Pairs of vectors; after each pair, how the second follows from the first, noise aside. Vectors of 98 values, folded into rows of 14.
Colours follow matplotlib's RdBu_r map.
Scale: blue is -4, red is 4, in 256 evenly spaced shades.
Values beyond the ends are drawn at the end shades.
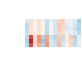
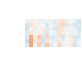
shrunk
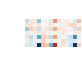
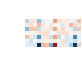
copied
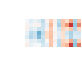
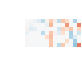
partly zeroed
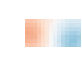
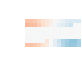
partly zeroed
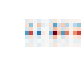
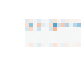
partly zeroed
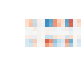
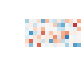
shuffled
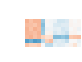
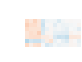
shrunk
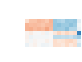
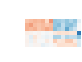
copied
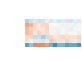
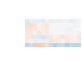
shrunk
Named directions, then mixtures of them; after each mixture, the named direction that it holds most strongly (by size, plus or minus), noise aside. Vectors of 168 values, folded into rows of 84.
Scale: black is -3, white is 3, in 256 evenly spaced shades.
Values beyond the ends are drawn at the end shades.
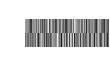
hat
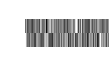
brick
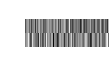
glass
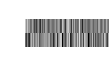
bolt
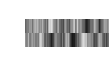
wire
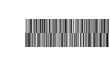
hat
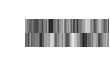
wire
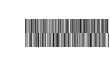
glass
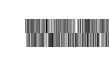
brick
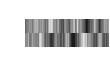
wire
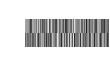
hat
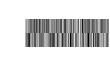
bolt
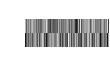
brick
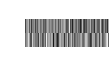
glass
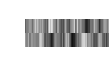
wire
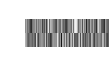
hat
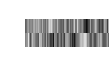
wire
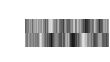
wire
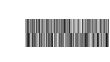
glass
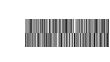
hat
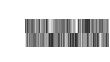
brick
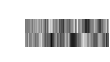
wire
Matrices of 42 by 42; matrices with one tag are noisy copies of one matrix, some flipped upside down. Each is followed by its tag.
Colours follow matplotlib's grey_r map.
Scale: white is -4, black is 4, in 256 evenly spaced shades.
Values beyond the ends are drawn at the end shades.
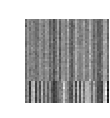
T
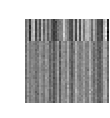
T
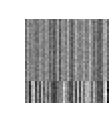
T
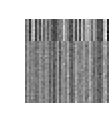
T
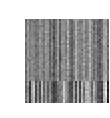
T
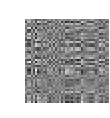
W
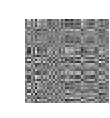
W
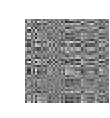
W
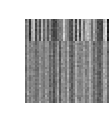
T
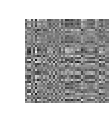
W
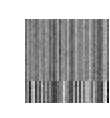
T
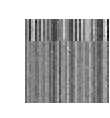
T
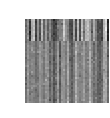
T
